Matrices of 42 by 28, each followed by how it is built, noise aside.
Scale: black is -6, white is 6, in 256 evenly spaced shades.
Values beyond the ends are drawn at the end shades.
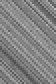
Toeplitz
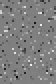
sparse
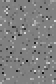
sparse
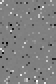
sparse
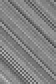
Toeplitz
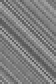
Toeplitz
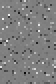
sparse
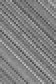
Toeplitz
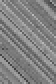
Toeplitz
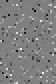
sparse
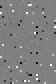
sparse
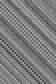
Toeplitz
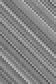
Toeplitz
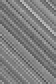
Toeplitz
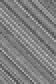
Toeplitz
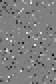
sparse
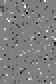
sparse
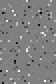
sparse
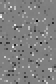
sparse
